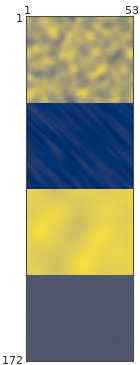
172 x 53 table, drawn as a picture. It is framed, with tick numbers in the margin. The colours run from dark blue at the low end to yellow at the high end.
The table splits into 4 rows of 1 panel. Panel 1,1: high, blotchy. Panel 2,1: very low, slanting down to the right, faint in contrast. Panel 3,1: very high, smooth, faint in contrast. Panel 4,1: low, flat.
